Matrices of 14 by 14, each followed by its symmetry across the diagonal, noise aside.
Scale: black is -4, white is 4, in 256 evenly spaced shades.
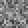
neither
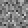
neither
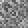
symmetric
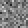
antisymmetric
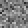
neither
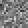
neither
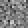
neither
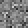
symmetric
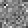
symmetric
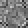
symmetric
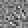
antisymmetric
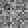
symmetric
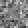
antisymmetric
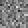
neither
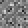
symmetric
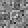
symmetric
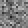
neither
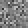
antisymmetric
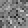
symmetric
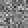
antisymmetric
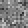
antisymmetric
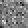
antisymmetric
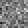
neither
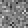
antisymmetric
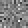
antisymmetric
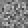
symmetric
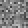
antisymmetric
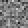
neither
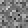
symmetric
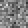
neither
